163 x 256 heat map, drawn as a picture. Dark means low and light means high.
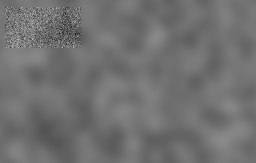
Odd patch: rougher, in the top left. Roughest part: top left. Histogram: heavy tails on both sides. Mirror symmetry: none. Slope: none.
